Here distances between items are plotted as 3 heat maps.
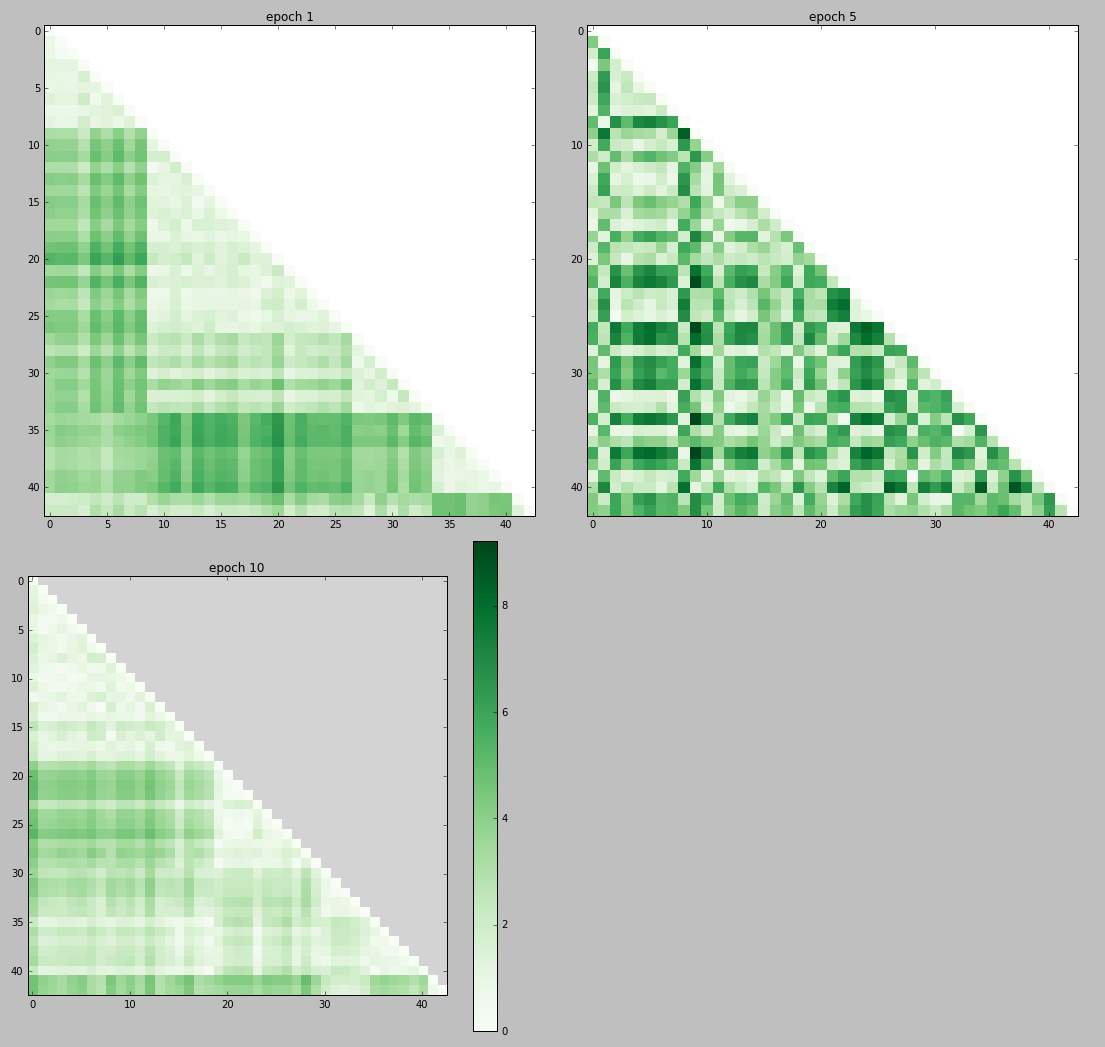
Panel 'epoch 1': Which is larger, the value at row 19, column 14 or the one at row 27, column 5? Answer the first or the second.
the second
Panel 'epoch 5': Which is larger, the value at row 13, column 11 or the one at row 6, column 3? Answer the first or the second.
the first
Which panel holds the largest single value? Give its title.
epoch 5
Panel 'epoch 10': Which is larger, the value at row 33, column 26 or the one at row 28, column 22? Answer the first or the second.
the first
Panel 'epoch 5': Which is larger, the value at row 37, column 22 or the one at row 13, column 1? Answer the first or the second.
the second
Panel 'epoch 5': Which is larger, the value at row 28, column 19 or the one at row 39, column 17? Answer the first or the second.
the first
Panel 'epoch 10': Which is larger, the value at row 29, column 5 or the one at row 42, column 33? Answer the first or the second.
the first
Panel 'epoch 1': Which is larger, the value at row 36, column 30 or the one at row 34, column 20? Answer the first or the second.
the second
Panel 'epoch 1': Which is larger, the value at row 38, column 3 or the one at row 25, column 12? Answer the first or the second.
the first
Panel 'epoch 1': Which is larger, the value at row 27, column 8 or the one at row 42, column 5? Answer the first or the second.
the first
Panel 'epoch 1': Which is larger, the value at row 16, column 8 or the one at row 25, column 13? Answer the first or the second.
the first
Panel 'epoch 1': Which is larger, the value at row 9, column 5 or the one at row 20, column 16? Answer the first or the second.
the first
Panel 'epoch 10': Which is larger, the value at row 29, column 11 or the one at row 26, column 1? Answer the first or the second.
the second
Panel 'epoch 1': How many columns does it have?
43
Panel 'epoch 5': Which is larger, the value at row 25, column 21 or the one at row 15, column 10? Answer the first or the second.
the first
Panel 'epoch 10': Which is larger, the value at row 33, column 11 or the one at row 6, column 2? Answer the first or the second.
the first
